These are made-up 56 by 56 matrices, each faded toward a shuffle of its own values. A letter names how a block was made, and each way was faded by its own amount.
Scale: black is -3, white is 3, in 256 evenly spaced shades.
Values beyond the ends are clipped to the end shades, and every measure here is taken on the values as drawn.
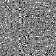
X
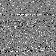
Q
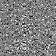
X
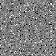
X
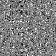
X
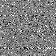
Q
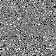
Q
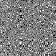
X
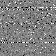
Q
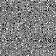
X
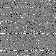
Q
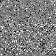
Q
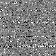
Q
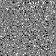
X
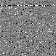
Q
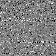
Q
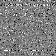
Q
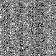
X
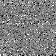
Q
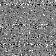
Q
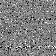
Q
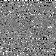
Q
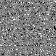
Q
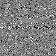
Q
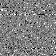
Q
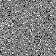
X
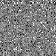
X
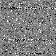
Q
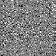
X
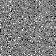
X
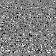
Q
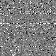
Q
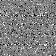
Q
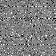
Q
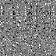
X
